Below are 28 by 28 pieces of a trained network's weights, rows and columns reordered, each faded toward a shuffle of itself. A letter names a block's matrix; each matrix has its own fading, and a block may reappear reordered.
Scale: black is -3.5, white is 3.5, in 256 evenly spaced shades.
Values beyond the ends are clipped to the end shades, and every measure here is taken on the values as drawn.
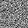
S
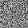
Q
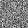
Q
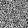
S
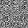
Q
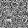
S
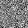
S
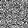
S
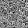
Q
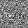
S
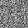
Q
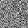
Q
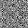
Q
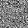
S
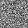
S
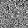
S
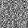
Q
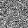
S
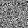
S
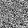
Q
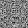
Q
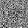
Q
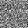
Q
